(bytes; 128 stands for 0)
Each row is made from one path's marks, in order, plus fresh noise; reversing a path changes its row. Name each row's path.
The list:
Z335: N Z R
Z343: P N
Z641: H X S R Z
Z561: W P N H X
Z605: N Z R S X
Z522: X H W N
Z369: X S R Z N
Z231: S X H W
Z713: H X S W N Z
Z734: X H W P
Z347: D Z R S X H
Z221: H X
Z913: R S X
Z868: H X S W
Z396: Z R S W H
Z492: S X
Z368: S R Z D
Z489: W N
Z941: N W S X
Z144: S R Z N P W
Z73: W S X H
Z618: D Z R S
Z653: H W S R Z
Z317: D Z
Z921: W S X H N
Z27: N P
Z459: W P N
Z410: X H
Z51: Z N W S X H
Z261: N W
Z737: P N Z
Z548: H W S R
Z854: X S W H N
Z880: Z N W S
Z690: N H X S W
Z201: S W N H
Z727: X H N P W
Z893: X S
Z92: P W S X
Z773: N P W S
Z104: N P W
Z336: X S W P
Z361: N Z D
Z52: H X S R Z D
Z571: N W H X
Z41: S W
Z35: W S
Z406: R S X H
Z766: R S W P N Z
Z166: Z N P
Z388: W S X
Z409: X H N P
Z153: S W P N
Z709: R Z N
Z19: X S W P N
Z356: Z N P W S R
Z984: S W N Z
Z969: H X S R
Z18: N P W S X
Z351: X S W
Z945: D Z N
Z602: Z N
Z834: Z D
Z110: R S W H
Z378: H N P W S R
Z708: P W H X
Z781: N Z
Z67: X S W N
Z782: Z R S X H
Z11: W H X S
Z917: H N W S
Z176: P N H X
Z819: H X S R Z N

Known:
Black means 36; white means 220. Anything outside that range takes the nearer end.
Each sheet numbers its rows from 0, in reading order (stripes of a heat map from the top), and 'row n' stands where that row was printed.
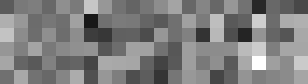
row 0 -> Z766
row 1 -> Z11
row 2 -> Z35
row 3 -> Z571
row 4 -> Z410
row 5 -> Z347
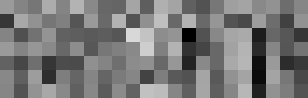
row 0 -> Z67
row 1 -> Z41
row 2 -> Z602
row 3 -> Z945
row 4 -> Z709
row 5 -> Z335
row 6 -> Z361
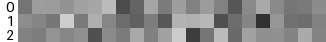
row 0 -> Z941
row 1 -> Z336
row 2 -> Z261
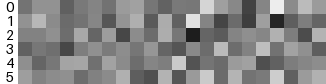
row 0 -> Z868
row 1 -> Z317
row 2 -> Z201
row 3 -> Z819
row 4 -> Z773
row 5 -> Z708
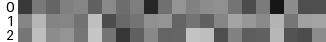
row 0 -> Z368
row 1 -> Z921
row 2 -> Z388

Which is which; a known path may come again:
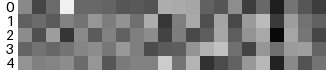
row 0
Z834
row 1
Z369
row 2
Z335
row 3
Z52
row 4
Z945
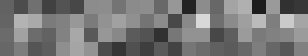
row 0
Z709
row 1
Z690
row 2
Z347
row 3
Z396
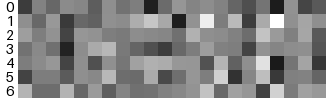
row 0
Z368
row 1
Z221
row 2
Z713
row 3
Z653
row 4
Z781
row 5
Z605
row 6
Z734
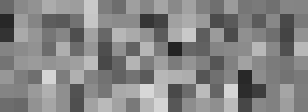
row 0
Z18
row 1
Z913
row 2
Z492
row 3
Z201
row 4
Z941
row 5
Z336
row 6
Z27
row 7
Z104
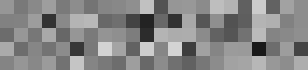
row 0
Z561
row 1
Z548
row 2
Z351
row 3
Z737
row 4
Z854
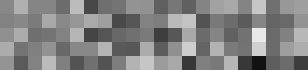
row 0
Z921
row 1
Z92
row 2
Z73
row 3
Z708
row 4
Z166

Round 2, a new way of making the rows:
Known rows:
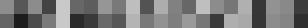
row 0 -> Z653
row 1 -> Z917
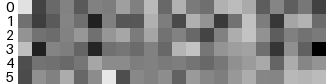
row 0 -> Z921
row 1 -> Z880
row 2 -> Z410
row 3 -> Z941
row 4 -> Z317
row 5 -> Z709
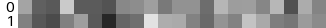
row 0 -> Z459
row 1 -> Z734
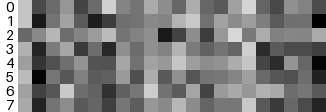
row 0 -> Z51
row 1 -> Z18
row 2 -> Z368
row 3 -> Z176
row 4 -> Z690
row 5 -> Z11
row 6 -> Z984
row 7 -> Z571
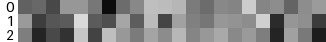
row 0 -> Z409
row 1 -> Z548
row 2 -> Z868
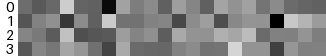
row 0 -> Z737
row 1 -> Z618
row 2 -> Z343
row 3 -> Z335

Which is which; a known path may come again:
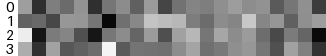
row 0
Z35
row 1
Z409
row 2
Z92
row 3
Z913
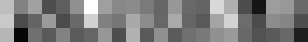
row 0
Z782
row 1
Z51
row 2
Z11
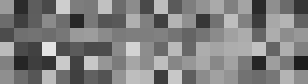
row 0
Z969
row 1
Z880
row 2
Z317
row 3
Z153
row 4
Z868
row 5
Z144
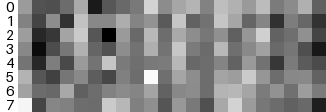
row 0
Z336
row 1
Z641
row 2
Z378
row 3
Z713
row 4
Z221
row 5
Z854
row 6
Z489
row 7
Z73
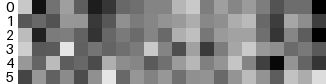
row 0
Z18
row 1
Z261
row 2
Z941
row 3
Z201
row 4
Z605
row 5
Z945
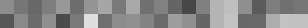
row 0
Z410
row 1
Z602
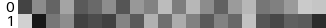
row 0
Z166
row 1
Z708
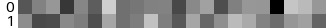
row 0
Z618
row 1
Z41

